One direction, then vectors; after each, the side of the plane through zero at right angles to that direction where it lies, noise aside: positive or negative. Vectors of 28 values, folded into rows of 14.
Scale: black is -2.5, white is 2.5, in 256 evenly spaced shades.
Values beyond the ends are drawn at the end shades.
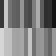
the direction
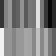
positive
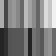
negative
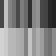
positive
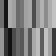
negative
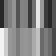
positive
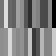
positive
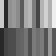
negative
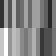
positive
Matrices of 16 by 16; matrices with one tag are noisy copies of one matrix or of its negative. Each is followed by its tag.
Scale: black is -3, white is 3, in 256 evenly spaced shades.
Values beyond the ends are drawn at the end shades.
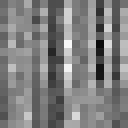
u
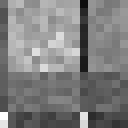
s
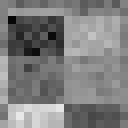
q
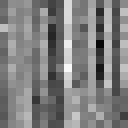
u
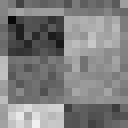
q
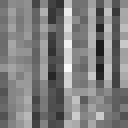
u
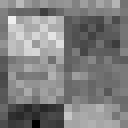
q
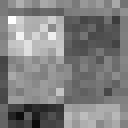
q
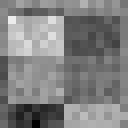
q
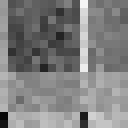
s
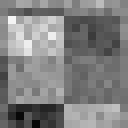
q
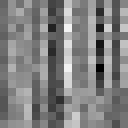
u
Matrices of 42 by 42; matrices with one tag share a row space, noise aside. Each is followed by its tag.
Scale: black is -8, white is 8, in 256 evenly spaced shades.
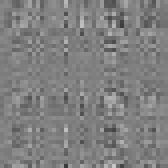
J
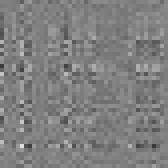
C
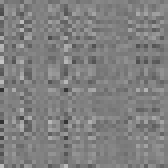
C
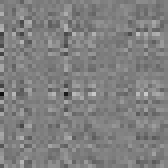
C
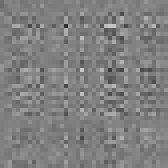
J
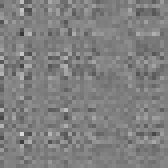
C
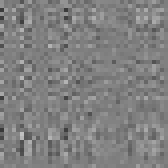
C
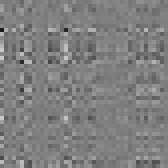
C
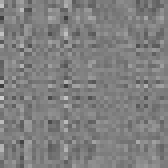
C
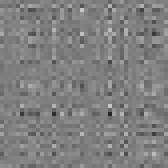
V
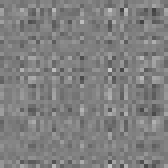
V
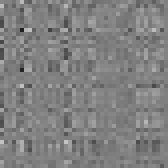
C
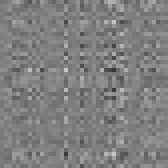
J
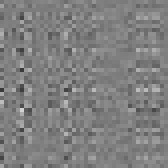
C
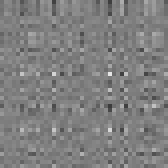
V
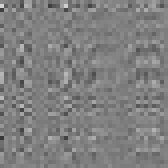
C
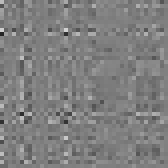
C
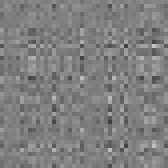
V
